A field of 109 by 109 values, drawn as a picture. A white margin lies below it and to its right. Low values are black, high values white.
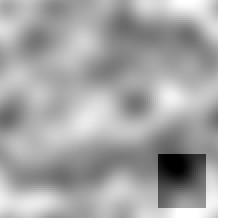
Values change most from cell to cell in the bottom right. The bottom right is the ninth with the lowest average. In the bottom right lies a patch that is lower than the rest.
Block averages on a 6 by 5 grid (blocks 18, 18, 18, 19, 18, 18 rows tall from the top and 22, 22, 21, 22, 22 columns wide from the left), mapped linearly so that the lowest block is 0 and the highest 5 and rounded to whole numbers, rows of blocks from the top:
4 3 3 3 5 / 3 4 2 2 2 / 4 4 3 4 4 / 3 5 5 3 3 / 3 2 2 0 0 / 5 3 4 3 4
